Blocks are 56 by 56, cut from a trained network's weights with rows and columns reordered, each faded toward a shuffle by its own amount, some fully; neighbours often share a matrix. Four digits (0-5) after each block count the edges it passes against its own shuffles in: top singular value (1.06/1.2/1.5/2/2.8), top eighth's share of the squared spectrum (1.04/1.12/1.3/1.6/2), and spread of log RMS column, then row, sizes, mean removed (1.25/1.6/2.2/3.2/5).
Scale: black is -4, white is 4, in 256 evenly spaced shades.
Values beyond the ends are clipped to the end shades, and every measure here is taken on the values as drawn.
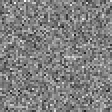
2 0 0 0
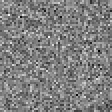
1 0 0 0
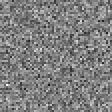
3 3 0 1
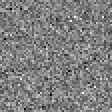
1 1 0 0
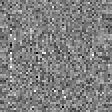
3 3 1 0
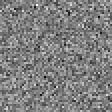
0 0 0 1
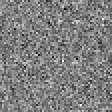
0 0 0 0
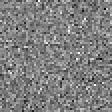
0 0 0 0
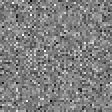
3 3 1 2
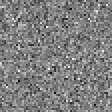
2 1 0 0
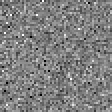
0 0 0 0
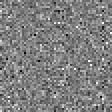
2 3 1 0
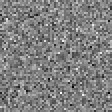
1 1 0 0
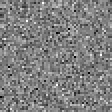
1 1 0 0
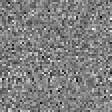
3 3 2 1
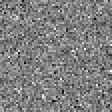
0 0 0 0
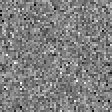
0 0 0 0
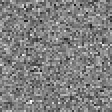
3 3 0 1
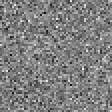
2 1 0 0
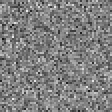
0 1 0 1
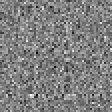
3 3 1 1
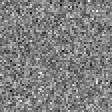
1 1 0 0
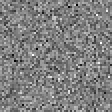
2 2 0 0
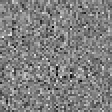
3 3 2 1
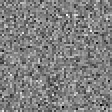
2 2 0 0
